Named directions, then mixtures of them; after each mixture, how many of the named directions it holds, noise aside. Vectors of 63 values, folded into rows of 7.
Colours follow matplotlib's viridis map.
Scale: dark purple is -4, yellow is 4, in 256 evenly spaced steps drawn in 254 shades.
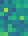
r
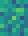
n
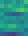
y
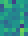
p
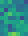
two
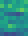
one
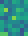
three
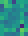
one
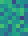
three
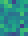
three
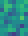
three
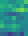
two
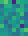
two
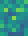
three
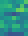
two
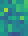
two
